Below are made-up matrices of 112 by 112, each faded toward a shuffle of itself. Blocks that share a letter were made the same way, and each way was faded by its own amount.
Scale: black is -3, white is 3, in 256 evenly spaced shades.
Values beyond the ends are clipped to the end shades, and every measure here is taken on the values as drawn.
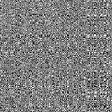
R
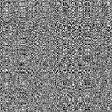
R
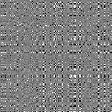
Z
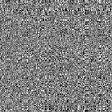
R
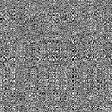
R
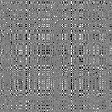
Z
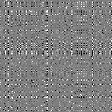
Z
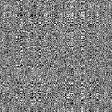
R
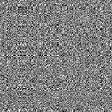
R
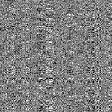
R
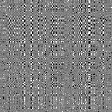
Z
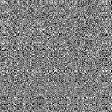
R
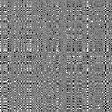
Z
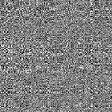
R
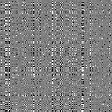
Z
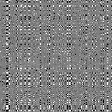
Z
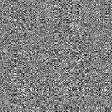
R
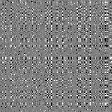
Z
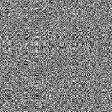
R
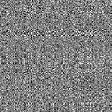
R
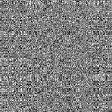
R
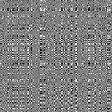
Z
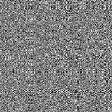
R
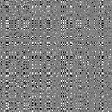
Z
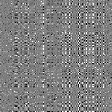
Z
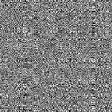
R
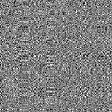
R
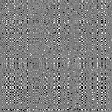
Z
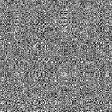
R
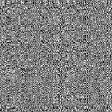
R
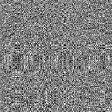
R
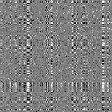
Z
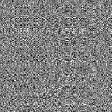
R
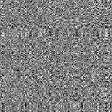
R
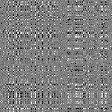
Z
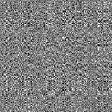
R
